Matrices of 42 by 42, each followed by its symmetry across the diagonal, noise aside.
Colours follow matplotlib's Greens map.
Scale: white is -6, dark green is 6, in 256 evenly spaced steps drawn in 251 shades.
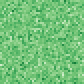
antisymmetric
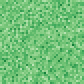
symmetric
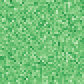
neither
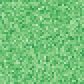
neither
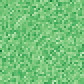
symmetric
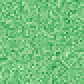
antisymmetric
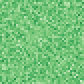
symmetric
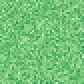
symmetric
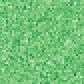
neither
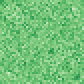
symmetric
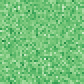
neither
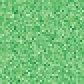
antisymmetric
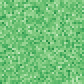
neither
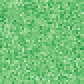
antisymmetric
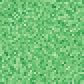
symmetric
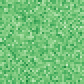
antisymmetric
